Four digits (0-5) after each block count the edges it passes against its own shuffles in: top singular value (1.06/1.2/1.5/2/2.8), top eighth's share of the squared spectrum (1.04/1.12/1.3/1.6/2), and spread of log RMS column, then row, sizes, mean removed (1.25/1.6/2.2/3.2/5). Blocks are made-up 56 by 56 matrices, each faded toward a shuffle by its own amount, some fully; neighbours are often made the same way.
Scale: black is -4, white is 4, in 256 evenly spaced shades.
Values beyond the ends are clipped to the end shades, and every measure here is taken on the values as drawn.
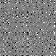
4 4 2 2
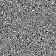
0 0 0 0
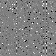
3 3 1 0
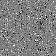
2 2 1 0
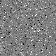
0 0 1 0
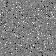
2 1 0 0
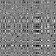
5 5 3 3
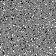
0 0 0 0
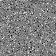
0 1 0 0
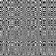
5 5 4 4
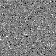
2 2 0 0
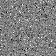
1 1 0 0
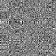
4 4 2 2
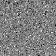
2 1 0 0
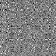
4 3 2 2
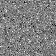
2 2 0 0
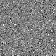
3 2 1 1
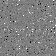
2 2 0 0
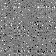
3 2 1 1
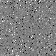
2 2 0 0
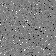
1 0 0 0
